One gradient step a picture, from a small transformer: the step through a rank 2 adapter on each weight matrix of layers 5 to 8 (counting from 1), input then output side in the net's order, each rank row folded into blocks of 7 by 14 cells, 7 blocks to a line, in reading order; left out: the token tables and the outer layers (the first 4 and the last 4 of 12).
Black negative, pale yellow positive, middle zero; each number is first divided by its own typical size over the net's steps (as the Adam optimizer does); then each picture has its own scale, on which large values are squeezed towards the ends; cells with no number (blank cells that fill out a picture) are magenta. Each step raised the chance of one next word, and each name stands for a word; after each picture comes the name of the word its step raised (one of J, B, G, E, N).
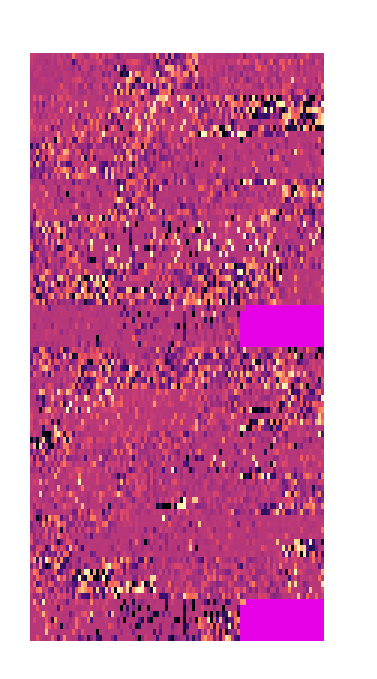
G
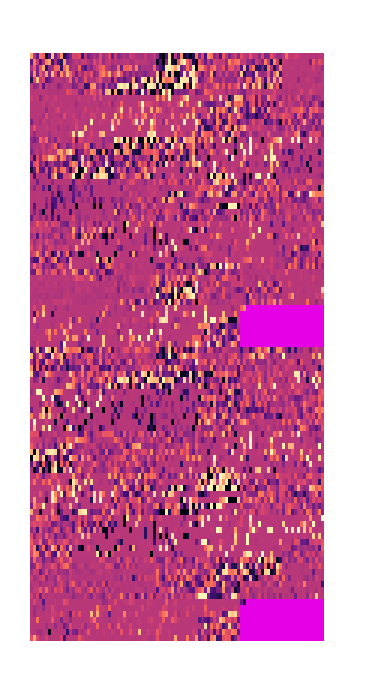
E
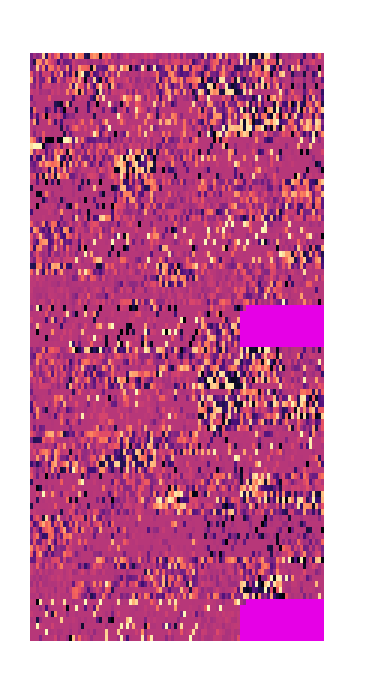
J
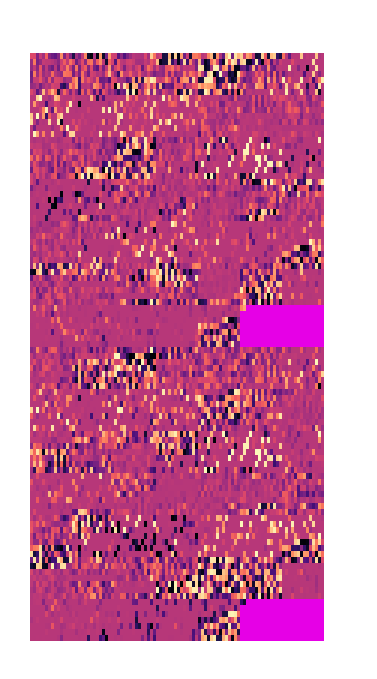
E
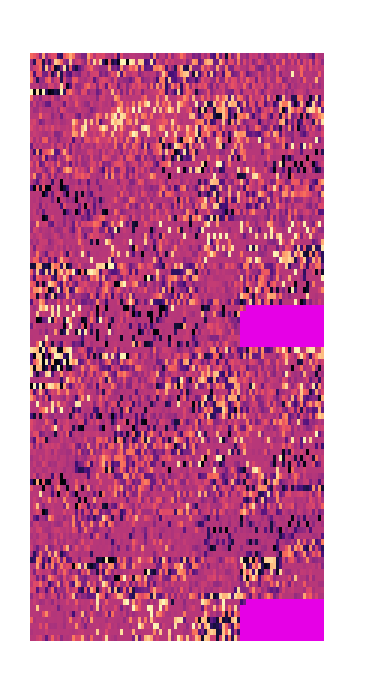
J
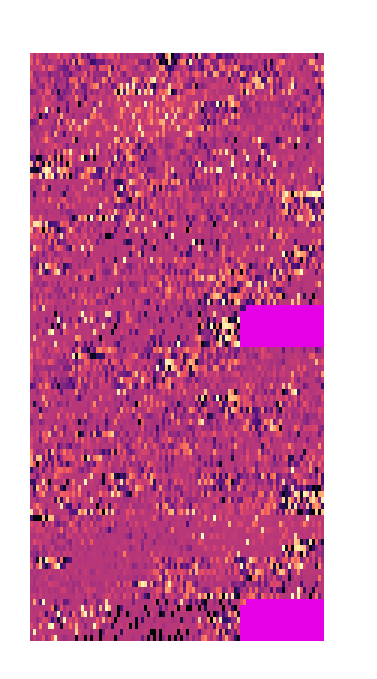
G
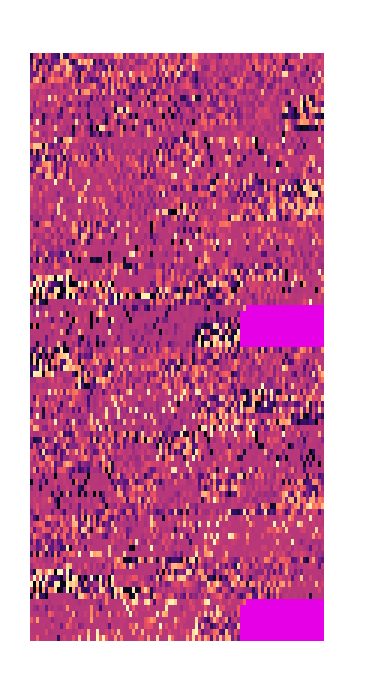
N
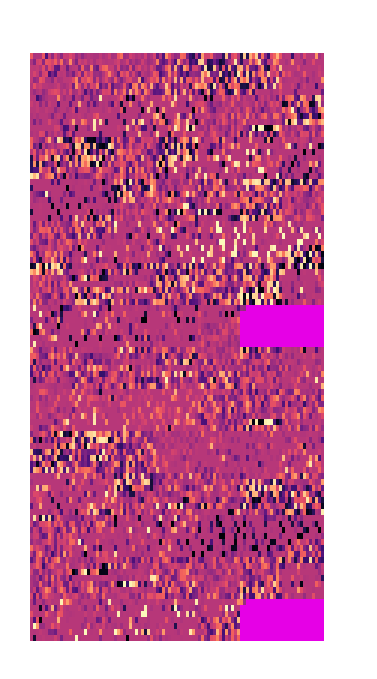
J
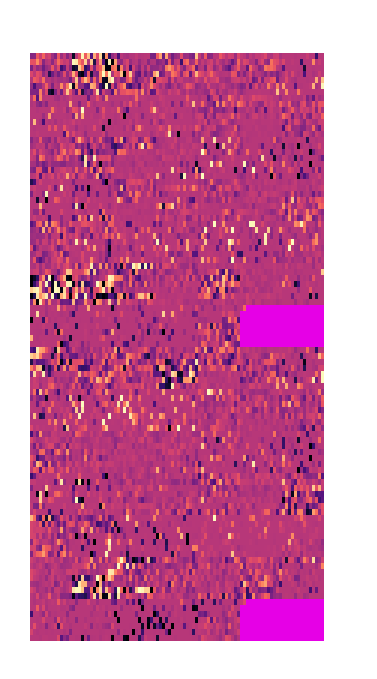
G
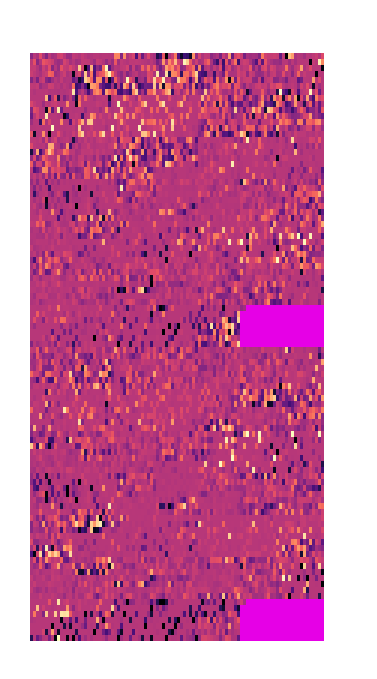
G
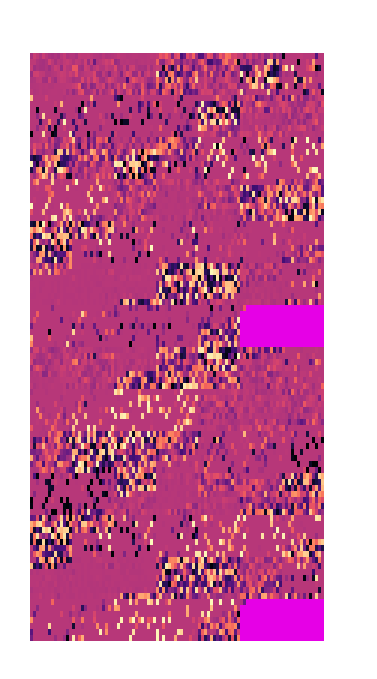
N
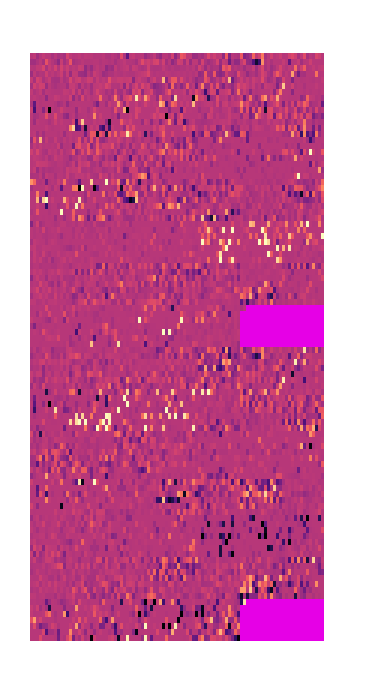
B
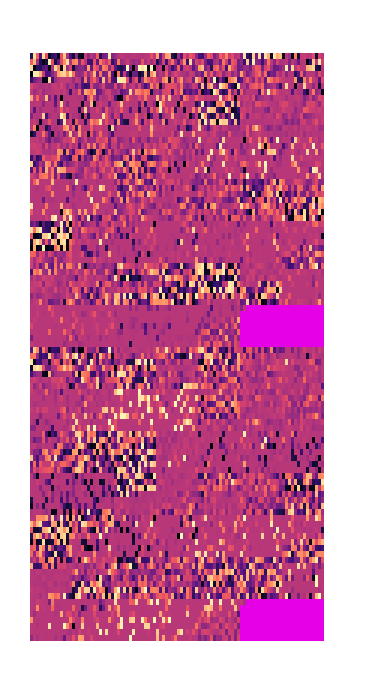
N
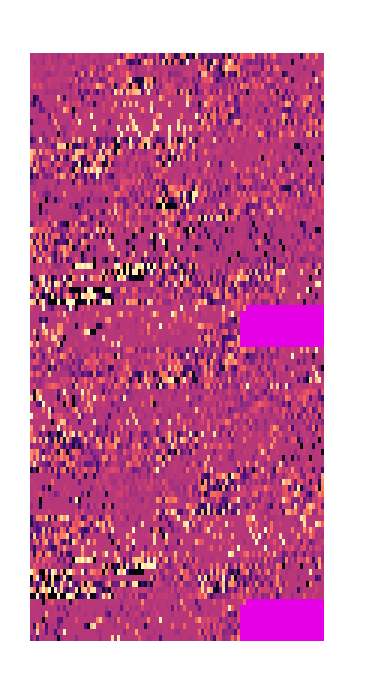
E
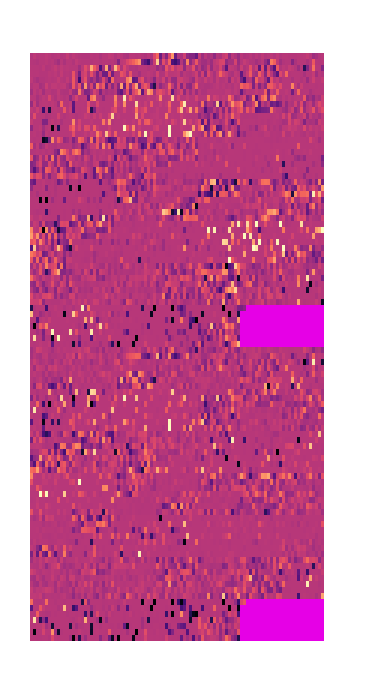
G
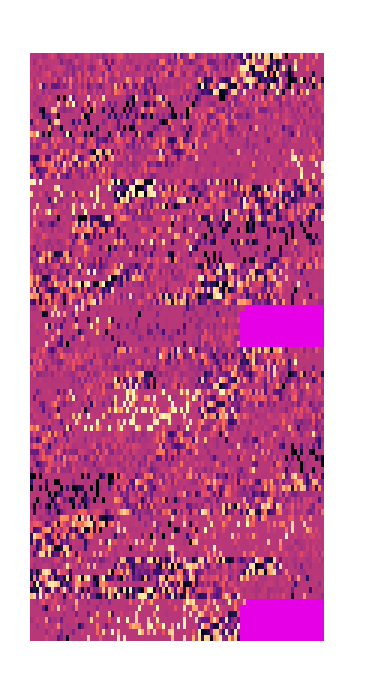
N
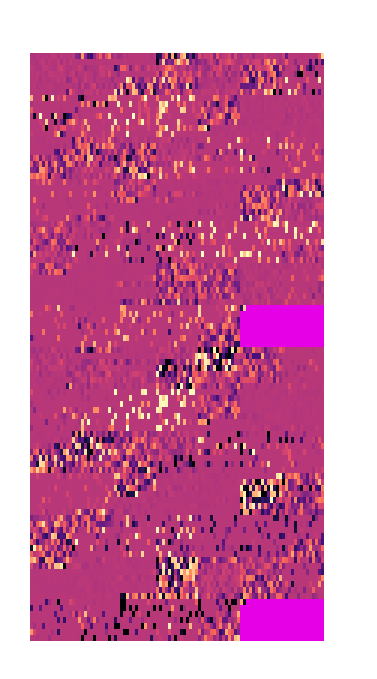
B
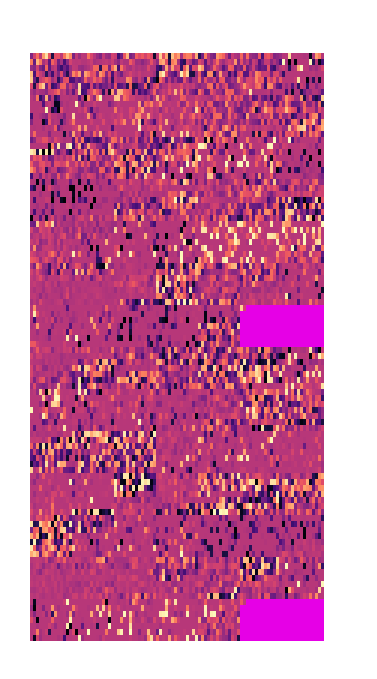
J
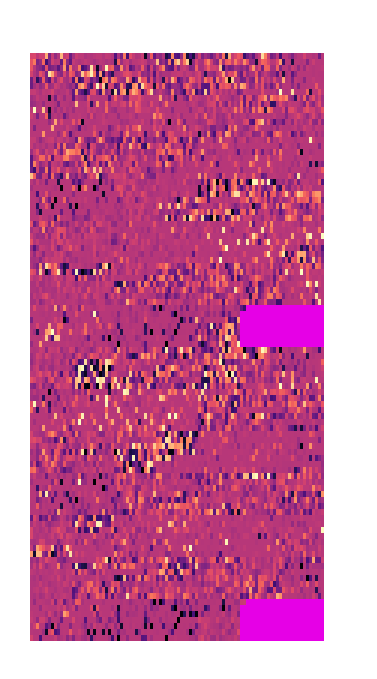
G
